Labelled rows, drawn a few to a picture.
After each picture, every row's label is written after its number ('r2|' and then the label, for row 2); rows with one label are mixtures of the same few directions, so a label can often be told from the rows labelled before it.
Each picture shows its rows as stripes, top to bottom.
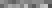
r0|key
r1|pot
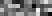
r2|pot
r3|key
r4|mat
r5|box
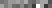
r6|pot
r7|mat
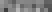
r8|key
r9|key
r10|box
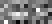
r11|pot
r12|box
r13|mat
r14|pot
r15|pot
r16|box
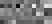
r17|box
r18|key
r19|key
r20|mat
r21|key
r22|key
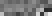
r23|pot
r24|mat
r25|mat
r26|mat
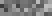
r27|mat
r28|key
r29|box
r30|mat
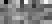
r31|box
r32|key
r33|key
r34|pot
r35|pot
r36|box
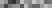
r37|key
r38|box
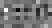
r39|mat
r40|pot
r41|box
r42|mat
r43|box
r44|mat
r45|pot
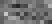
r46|key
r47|pot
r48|key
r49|box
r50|key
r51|mat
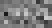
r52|mat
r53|box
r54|pot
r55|box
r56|mat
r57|box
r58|mat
